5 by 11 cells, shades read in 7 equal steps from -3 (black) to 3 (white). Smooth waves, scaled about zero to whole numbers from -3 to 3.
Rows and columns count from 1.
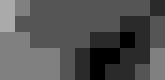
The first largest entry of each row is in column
1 1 1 1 1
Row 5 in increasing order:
-3 -2 -2 -2 -1 -1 0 0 0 0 0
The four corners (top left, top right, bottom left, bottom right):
1 -2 0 0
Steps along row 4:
same same same down down down same up same up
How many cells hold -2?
12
